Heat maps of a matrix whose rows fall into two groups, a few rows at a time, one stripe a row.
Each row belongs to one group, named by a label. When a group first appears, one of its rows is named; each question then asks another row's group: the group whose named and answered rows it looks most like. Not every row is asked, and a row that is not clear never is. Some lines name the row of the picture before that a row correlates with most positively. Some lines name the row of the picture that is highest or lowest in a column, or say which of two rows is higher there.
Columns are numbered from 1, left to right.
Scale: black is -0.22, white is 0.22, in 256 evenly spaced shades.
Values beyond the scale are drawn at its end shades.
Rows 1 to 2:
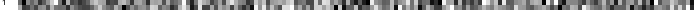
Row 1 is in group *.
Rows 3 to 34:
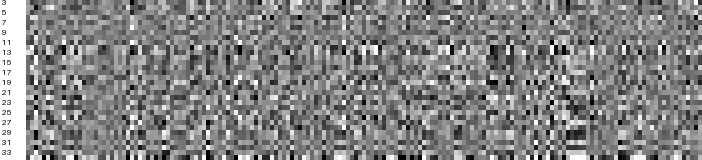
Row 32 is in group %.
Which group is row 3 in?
*
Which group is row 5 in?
*
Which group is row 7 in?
*
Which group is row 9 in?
%
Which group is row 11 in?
*
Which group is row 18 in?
*
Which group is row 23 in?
*
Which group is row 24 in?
%
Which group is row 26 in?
*
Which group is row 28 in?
*
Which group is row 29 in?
%
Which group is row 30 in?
%
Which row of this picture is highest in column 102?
19
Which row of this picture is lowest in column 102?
22
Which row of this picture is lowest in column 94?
34
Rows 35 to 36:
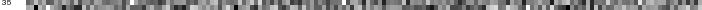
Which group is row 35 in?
*
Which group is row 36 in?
%
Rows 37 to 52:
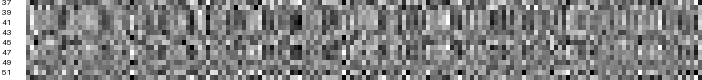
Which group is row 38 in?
%
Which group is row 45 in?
%
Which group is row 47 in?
*
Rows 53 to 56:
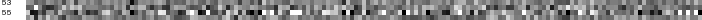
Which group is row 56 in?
%
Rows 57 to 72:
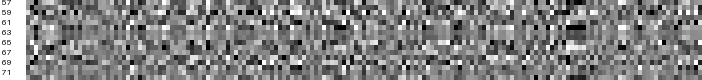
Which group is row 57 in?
%
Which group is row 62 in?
%
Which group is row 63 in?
%
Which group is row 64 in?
%
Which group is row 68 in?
%
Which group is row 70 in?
*
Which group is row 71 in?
*
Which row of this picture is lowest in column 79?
62
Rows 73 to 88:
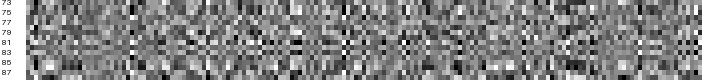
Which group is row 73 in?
%
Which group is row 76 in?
*
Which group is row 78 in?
%
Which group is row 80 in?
%
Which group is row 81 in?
*
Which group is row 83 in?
*
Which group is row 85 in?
%
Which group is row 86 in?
%
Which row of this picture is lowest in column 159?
79
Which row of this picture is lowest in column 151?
88
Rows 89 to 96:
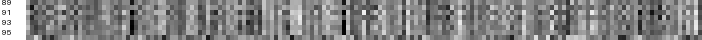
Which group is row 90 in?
*
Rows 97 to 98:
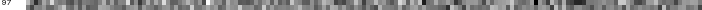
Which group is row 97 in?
%
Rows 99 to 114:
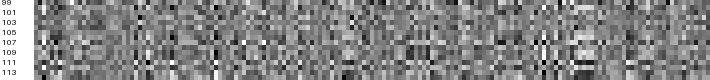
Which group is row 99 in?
*
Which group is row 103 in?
*
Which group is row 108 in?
%
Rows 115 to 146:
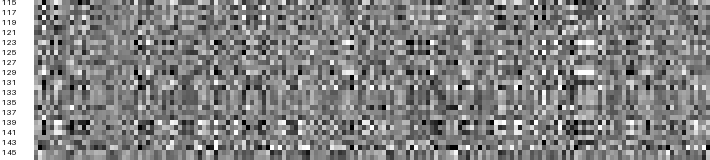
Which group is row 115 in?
%
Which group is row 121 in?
*
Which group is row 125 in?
%
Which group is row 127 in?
*
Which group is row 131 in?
%
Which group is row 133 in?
%
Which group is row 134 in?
%
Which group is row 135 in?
%
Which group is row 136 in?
*
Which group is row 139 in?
%
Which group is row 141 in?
%
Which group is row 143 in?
%
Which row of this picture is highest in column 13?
118
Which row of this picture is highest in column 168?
144
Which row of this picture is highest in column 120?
144
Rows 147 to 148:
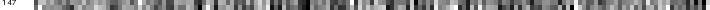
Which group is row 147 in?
*
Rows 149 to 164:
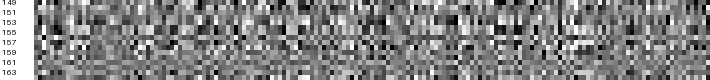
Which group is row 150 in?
*
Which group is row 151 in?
*
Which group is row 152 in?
*
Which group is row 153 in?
*
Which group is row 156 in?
%
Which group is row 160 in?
*
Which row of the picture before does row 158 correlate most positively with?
147
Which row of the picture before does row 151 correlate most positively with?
147
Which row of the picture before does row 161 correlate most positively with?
148
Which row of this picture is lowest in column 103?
156
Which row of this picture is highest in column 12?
157
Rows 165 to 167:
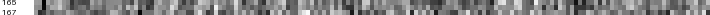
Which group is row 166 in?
%
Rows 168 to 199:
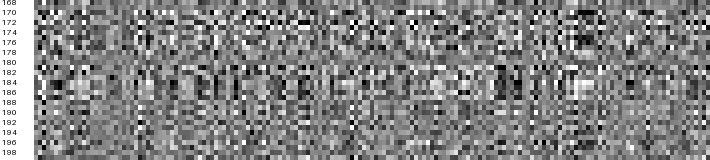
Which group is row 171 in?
%
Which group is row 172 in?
*
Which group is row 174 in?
*
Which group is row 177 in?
*
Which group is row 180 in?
%
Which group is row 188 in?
%
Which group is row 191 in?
*
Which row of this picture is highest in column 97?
170
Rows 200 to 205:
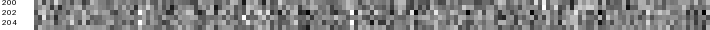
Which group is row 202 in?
*
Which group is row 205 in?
*
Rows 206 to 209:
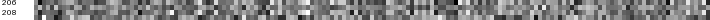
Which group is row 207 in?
%
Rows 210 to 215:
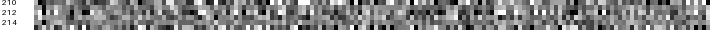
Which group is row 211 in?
%
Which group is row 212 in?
%
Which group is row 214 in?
%
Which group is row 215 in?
*
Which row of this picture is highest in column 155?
212
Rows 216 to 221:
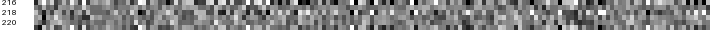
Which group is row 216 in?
*
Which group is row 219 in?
%
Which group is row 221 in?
*
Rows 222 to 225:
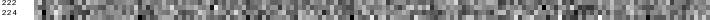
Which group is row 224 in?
%
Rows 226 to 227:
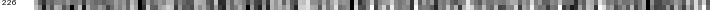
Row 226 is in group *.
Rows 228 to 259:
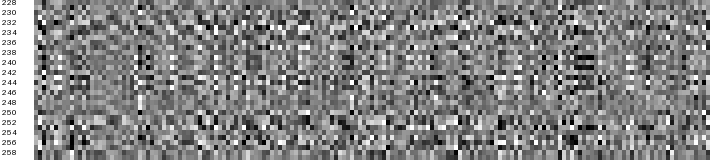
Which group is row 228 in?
%
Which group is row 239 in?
%
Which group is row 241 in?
%
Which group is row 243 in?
%
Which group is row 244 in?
*
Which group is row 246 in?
%
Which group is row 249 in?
*
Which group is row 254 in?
%
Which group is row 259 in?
*
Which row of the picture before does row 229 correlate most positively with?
227
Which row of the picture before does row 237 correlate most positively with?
226
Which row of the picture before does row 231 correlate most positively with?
227
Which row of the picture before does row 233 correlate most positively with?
226
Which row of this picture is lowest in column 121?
232
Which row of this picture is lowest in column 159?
233
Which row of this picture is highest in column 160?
258
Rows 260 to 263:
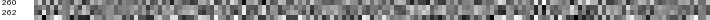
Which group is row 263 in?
%
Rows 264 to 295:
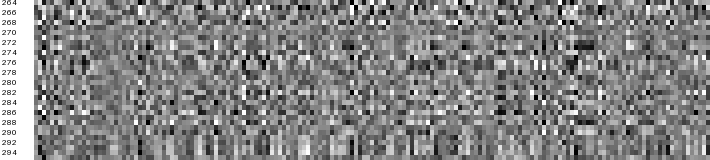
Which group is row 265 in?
*
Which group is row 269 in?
*
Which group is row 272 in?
%
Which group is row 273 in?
%
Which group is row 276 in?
%
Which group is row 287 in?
%
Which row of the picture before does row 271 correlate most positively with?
262
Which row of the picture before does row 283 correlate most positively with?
262
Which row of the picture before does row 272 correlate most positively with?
261
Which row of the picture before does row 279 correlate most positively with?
261
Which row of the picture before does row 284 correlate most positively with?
260
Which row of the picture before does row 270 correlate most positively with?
263
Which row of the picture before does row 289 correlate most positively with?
260
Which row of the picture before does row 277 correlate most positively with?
260
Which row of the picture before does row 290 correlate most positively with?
260
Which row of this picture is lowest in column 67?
265
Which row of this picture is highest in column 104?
268
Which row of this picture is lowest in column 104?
266
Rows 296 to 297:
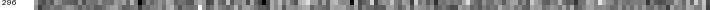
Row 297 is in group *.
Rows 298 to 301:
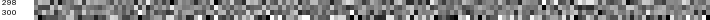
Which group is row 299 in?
%
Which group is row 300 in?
*
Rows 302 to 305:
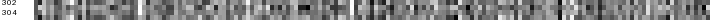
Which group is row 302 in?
*
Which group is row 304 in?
*
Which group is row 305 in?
*
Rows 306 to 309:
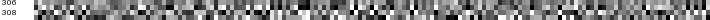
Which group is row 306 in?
*
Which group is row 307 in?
*
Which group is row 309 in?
*
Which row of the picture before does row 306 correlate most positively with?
303
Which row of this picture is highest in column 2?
306
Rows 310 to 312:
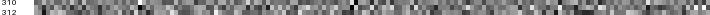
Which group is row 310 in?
*
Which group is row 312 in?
%
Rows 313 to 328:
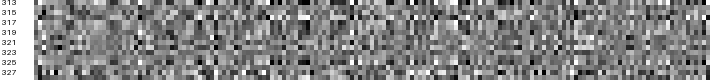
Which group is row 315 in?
%
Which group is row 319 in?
*
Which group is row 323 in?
%
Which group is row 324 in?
*
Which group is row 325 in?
*
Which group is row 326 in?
*
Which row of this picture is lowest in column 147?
325
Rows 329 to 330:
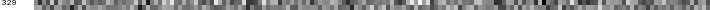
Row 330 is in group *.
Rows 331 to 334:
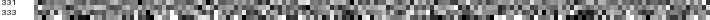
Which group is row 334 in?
%
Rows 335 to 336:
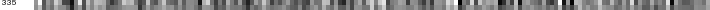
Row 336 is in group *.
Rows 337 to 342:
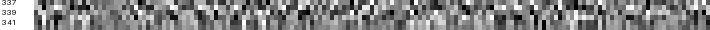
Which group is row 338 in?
%
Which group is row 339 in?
*
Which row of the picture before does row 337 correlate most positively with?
336
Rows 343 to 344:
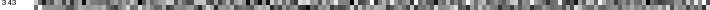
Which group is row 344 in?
*
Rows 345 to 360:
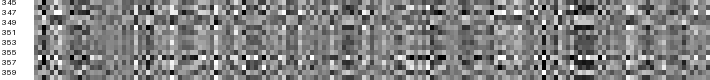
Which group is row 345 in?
%
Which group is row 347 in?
%
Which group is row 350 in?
%
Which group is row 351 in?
%
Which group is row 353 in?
%
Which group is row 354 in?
%
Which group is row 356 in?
%
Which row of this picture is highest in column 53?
358
